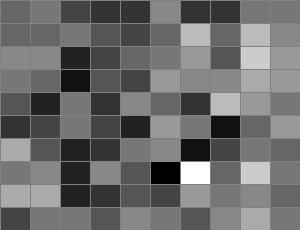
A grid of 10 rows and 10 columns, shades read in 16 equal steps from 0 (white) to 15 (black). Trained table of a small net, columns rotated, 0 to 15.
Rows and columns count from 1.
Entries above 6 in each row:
10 8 7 7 8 8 9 8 7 9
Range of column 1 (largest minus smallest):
7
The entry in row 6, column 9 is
9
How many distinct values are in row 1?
5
